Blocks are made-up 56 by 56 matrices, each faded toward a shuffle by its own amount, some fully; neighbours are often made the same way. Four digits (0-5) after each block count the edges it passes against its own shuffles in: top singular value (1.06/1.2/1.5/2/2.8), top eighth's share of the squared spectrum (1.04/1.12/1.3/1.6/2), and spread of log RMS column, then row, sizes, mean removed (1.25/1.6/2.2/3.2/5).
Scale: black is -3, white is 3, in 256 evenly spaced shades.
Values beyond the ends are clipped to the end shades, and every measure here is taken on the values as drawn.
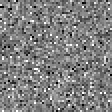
1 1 1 0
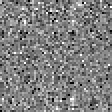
3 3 1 1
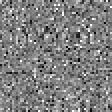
3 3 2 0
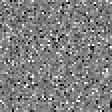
1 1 0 0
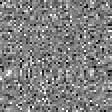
4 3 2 1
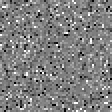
2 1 0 0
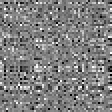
4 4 2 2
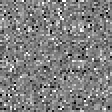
3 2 0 1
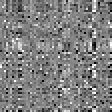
4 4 3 2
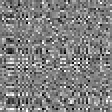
4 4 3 3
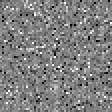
0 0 0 0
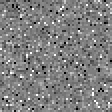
0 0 0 0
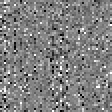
2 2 3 0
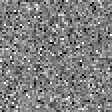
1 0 1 0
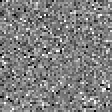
0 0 0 0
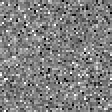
0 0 0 0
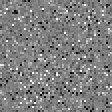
1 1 0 0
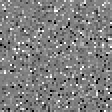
0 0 0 0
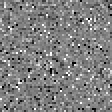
2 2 0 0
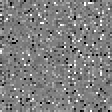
2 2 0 0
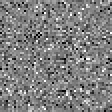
3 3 1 1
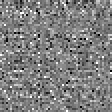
3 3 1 2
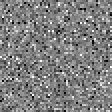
2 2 0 0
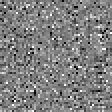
3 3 1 1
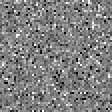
0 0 0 0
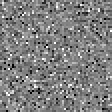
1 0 0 0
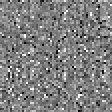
3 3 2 1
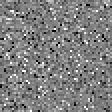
2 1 0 0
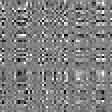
5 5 4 4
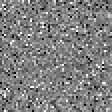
2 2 0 0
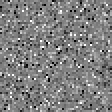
0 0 0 0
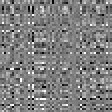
5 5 4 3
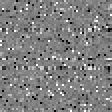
3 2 0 1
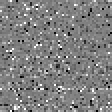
3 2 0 1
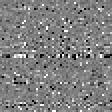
4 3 1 2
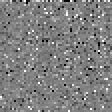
2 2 0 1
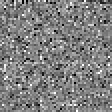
0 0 0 1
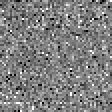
1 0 0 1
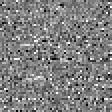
1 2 0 2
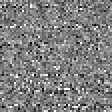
1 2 0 3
